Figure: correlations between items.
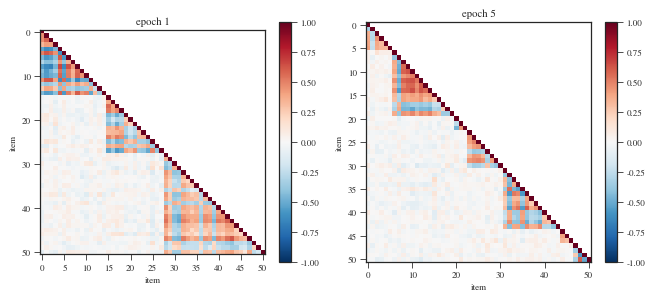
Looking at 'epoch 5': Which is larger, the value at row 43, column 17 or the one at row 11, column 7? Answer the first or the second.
the first
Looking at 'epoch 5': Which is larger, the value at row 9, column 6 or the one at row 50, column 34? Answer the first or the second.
the first
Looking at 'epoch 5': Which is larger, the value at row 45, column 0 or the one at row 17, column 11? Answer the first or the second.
the first
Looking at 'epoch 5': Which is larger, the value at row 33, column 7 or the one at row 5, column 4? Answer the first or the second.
the second
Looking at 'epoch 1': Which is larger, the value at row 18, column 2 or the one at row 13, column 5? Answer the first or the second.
the second
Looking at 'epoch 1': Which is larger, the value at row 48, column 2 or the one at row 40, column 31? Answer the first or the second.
the first
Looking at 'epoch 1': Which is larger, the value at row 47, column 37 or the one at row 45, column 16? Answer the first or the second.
the first
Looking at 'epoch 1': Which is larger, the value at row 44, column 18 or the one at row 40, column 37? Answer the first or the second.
the second
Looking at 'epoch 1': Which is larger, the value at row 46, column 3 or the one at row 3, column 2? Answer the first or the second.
the second
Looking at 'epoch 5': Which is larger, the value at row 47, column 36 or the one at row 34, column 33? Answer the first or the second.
the second
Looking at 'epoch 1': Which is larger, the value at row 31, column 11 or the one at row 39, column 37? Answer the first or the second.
the first
